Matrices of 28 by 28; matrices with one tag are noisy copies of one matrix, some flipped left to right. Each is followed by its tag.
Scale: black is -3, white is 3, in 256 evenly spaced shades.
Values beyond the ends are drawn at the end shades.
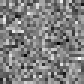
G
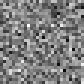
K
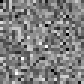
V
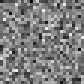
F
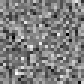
V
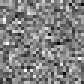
G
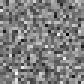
V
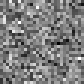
G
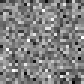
F
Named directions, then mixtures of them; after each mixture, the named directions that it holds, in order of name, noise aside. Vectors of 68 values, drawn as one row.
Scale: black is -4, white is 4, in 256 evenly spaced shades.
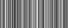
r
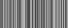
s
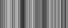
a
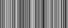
a, r, s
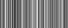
r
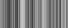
a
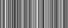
r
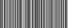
s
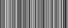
a, r, s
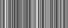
r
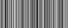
r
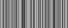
s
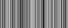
a, r, s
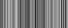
a, s
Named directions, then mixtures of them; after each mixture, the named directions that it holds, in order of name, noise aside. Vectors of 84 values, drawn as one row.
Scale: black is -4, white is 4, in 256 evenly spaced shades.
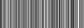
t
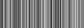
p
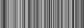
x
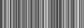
p, t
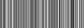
t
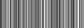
p, t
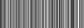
t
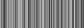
x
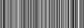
p, t, x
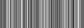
p, t, x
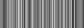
x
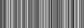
p, t, x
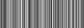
p, x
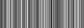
p, t, x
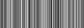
p, x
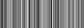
p, x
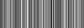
p, t, x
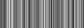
p, t, x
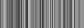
x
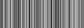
p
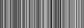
p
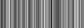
p, t, x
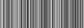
p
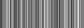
p, t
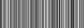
t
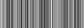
p, t, x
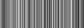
t, x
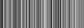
p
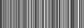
t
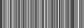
t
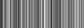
p, t
